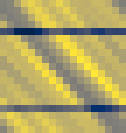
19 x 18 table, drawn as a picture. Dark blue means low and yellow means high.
Overall the values sit about 70% of the way up the scale. Most values sit high, with a long tail of low ones. Rows 5 and 16 stand out from the rest. There is no overall slope.
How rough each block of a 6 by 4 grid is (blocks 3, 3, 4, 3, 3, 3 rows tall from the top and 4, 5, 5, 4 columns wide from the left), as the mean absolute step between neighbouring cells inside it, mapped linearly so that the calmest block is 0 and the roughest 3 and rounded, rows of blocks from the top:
0 0 0 0
3 3 3 3
0 1 1 0
0 1 1 1
1 1 2 2
1 0 0 0
